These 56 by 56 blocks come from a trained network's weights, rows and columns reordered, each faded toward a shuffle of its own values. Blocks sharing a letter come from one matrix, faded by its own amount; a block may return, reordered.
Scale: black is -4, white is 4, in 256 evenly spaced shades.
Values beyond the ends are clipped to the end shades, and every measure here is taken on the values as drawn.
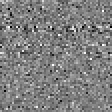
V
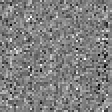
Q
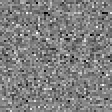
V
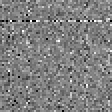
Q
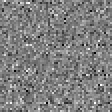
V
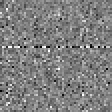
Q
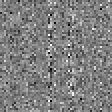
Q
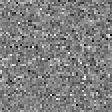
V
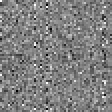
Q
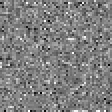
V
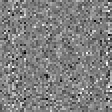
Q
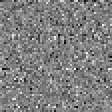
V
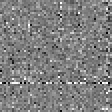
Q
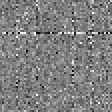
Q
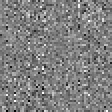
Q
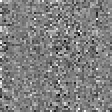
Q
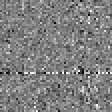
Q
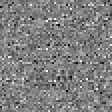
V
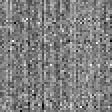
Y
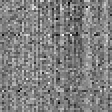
Y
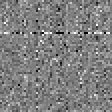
Q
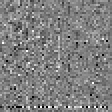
Q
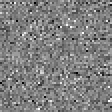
V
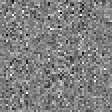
Q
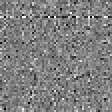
Q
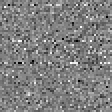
V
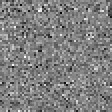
V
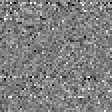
V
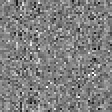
Q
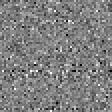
V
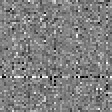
Q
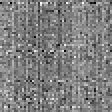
Y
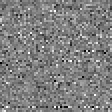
V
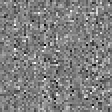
Q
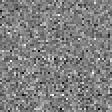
V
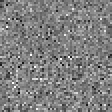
V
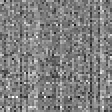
Y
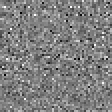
V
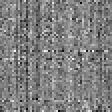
Y
